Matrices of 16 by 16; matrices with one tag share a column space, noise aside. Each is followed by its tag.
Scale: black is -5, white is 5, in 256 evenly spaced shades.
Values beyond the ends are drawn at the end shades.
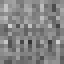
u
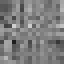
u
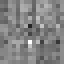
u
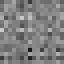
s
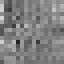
u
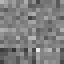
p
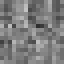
u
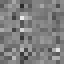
s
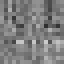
u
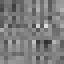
u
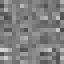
s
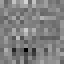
p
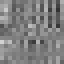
u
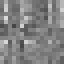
u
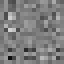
s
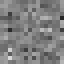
s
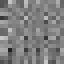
p
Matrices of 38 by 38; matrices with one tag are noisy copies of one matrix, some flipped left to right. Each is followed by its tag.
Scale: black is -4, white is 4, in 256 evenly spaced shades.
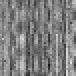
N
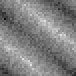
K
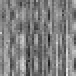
N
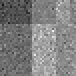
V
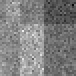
V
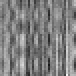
N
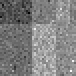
V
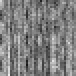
N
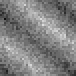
K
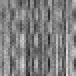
N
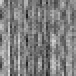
N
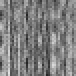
N
